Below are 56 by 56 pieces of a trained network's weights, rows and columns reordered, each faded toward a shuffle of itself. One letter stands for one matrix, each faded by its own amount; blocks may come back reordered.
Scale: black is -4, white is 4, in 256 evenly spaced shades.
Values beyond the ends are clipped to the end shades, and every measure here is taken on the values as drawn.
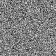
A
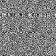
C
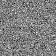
A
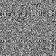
C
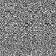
C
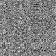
C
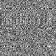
C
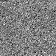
A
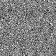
A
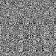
C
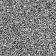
A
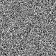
A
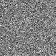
A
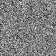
A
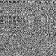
C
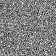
A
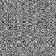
C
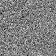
A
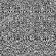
C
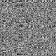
C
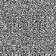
C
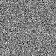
A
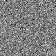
A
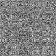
C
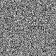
A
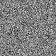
A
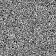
A
